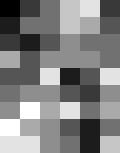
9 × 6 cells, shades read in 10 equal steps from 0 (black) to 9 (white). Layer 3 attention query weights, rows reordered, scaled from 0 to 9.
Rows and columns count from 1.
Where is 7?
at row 1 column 4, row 2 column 4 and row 9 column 6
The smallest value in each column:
0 1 3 1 1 2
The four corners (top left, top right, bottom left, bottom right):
0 2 8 7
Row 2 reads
1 4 4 7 6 3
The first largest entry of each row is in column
5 4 4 1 3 2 2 1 1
